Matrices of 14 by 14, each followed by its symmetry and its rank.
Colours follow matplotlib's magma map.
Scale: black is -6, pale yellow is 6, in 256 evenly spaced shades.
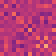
symmetric, rank three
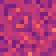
symmetric, full rank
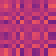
symmetric, rank one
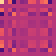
symmetric, rank one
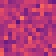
antisymmetric, full rank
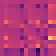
antisymmetric, rank two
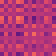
symmetric, rank one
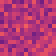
symmetric, full rank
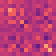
symmetric, rank three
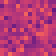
antisymmetric, full rank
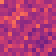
symmetric, full rank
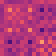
symmetric, rank three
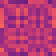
antisymmetric, rank two
